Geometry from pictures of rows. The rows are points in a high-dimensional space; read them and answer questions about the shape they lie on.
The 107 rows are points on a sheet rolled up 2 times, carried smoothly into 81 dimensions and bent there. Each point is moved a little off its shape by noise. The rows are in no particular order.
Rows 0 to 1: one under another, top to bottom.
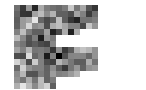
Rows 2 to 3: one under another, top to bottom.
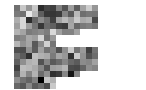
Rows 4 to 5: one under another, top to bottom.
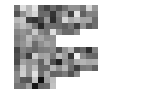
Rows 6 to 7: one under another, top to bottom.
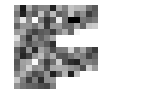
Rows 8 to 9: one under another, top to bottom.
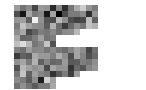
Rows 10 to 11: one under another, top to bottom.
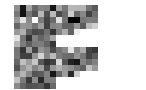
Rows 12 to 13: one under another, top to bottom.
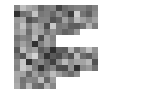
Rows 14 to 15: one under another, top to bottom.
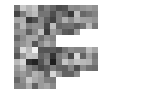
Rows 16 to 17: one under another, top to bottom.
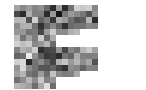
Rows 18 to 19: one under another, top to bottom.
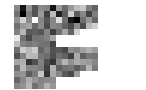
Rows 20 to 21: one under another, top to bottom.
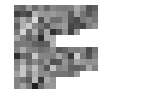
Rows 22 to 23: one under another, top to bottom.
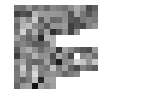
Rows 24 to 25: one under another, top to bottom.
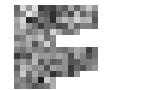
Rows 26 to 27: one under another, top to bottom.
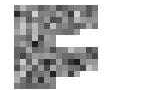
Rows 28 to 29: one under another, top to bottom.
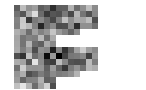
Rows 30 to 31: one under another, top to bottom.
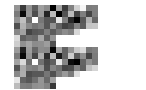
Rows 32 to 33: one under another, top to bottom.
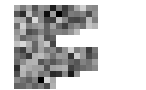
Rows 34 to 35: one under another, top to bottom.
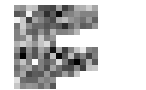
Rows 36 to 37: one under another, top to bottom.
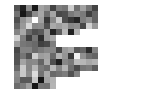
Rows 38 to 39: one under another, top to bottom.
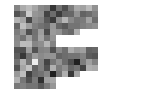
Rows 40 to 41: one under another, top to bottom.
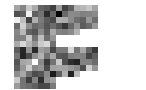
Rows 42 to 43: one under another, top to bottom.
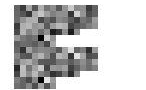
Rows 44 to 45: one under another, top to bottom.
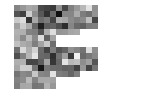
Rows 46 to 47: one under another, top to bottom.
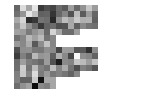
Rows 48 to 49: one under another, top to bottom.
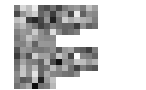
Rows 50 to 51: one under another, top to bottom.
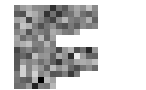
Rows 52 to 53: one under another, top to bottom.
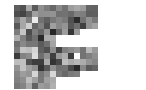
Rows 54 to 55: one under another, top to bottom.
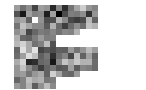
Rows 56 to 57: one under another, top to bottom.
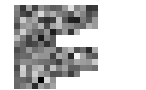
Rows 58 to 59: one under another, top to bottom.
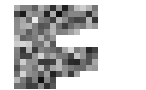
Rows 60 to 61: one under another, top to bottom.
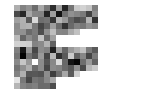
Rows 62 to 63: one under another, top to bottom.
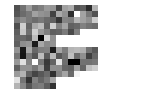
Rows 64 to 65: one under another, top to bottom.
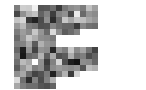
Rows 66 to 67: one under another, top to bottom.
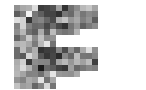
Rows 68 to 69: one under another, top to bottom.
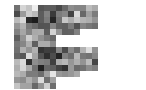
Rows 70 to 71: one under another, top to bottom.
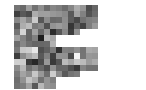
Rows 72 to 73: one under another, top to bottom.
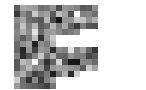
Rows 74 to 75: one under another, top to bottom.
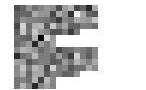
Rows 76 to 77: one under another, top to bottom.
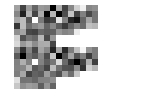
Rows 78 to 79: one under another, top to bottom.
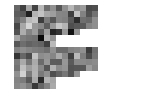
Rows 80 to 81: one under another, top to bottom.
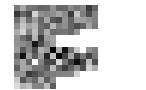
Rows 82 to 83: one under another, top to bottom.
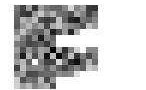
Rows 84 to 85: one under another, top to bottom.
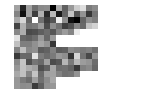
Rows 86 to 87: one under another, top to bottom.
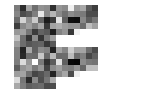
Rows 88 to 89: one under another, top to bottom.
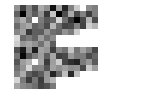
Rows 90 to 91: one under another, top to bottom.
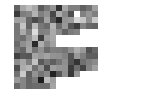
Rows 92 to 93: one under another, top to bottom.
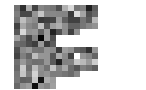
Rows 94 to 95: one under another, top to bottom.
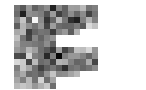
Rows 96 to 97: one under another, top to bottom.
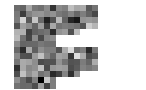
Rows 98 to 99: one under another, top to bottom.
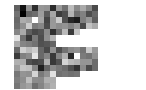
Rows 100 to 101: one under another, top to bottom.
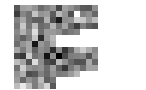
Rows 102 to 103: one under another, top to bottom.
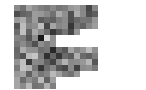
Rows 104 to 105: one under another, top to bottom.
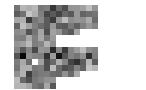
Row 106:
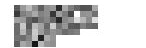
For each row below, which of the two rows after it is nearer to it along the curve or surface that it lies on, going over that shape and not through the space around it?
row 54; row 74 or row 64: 64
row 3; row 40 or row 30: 30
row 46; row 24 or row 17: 24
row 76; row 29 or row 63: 63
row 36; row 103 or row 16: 16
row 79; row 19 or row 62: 19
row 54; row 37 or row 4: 4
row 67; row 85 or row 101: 101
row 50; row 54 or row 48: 54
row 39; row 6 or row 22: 22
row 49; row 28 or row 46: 46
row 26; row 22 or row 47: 22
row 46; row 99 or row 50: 99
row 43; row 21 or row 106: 106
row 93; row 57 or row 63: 57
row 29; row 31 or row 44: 44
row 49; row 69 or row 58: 69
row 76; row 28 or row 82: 82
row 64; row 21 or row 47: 47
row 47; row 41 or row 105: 41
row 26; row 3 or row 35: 3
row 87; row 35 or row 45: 35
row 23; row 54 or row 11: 11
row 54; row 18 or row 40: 40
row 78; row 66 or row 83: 83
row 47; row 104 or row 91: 91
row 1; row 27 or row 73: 27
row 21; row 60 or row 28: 28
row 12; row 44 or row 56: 44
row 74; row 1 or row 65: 65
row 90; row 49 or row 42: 49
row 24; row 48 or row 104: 48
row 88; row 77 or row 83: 77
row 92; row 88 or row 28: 88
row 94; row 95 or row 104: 95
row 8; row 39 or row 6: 39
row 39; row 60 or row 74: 60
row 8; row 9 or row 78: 9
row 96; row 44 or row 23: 44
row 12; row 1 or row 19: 19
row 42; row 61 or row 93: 93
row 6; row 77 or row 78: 77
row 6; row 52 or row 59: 59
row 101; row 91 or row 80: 91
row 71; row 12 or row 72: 72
